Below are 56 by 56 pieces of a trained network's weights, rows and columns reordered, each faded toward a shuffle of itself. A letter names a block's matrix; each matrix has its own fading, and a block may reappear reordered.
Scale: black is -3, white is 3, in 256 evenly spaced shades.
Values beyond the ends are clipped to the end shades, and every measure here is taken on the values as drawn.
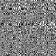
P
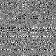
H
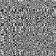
P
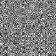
P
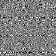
H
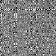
P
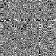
P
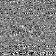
H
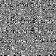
H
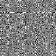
P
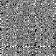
P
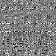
H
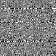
H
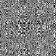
P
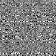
H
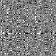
P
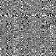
P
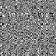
P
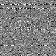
H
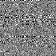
H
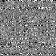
H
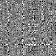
P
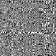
P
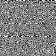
H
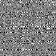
H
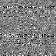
H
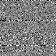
H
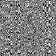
P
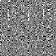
P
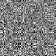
P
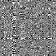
P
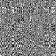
P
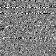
H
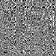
P
